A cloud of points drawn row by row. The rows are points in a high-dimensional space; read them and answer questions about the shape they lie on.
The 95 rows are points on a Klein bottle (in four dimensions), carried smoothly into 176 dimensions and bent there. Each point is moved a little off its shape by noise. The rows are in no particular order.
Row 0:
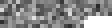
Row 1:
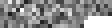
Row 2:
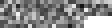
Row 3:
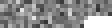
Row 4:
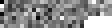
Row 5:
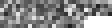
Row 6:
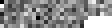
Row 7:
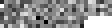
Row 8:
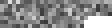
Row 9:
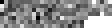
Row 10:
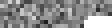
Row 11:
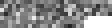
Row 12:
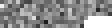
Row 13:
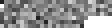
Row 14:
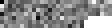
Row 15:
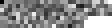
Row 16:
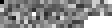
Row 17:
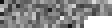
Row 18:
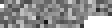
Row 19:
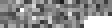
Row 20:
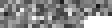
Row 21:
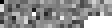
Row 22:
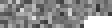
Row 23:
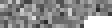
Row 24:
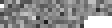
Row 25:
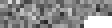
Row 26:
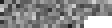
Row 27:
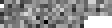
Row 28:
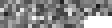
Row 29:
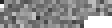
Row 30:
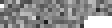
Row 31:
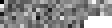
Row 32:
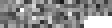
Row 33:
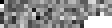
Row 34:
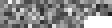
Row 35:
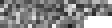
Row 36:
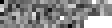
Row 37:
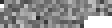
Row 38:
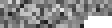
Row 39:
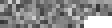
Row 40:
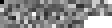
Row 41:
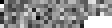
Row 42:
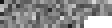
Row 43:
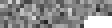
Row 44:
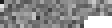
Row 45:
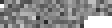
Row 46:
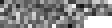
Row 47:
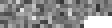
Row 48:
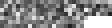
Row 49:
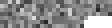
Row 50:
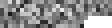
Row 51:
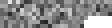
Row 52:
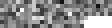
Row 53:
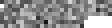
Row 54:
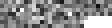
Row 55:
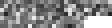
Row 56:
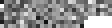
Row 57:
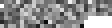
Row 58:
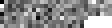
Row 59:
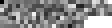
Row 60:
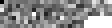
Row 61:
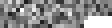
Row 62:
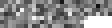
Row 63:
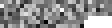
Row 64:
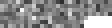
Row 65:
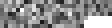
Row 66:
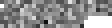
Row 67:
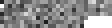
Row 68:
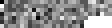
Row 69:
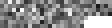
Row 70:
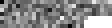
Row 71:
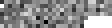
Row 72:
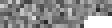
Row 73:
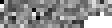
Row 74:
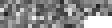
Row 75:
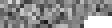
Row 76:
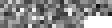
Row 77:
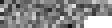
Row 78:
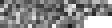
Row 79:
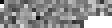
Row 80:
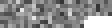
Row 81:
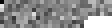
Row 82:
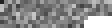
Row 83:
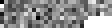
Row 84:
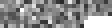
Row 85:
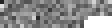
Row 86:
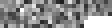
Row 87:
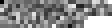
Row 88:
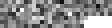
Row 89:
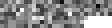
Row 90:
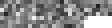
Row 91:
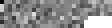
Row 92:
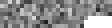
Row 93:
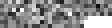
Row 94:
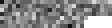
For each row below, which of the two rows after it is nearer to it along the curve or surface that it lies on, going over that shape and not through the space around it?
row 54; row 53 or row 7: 53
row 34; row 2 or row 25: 2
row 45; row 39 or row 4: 4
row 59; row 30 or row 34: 34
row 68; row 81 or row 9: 9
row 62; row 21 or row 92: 92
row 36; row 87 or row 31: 87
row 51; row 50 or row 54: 50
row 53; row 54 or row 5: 54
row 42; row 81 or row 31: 81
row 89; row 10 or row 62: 62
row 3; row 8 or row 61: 8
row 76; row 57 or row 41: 57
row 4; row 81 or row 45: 45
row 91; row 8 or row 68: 8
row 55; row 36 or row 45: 36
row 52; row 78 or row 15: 78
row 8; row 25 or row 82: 82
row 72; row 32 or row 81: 32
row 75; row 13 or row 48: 13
